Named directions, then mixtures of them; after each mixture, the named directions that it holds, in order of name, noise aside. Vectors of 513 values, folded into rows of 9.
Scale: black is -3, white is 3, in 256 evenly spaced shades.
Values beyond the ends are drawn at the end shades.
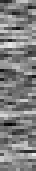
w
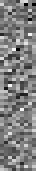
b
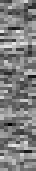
b, w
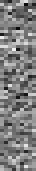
b, w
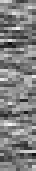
w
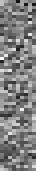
b, w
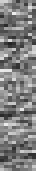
b, w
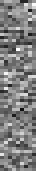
b, w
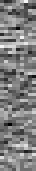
b, w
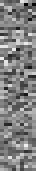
b, w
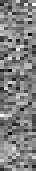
b, w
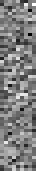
b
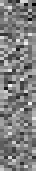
b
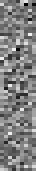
b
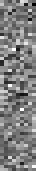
b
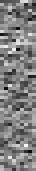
b, w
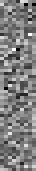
b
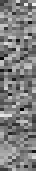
b, w
